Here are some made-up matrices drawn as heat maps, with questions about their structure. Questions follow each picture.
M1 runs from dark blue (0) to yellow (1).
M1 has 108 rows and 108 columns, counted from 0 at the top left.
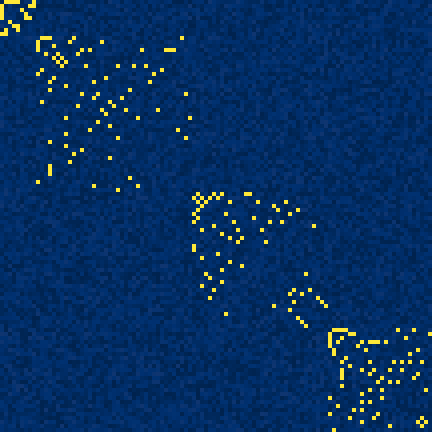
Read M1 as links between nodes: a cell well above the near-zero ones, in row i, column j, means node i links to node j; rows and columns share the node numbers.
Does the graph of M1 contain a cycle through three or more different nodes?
yes
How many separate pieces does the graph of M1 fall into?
4
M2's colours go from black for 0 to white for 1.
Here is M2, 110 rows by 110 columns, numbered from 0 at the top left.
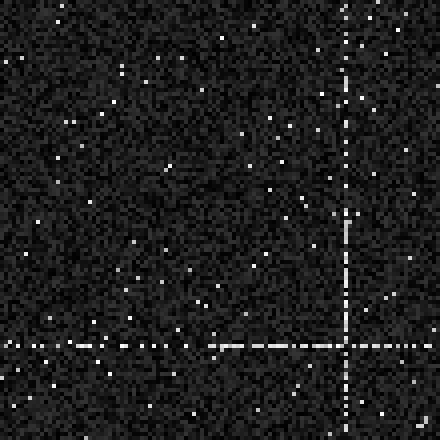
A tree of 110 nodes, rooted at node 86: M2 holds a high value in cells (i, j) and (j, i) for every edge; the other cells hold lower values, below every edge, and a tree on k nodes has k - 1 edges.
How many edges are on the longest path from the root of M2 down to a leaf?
2
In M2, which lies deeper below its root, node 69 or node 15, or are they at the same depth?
node 15
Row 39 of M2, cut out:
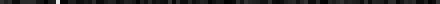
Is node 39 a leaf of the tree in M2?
yes
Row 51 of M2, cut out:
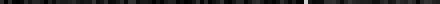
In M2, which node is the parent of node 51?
76
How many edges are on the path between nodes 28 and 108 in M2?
4
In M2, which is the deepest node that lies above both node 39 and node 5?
14
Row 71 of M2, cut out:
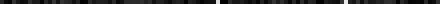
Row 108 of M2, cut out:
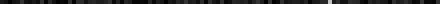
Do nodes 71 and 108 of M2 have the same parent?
no
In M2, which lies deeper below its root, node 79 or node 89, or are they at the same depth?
node 89
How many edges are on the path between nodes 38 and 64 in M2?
2
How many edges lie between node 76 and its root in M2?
1
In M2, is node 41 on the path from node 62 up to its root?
yes
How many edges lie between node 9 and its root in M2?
2
